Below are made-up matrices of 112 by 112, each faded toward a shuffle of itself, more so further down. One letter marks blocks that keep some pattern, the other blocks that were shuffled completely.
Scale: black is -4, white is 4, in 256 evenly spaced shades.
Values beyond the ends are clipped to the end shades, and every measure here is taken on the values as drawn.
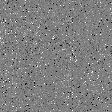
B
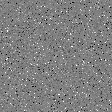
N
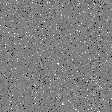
B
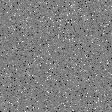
N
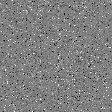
B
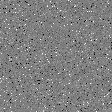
N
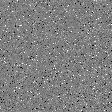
N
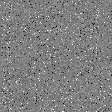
B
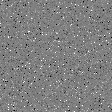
N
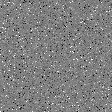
N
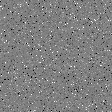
N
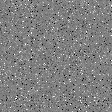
B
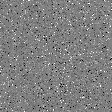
N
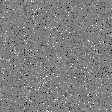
B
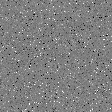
N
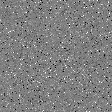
B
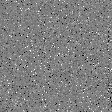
B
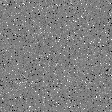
B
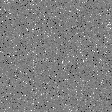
B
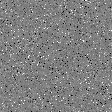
N
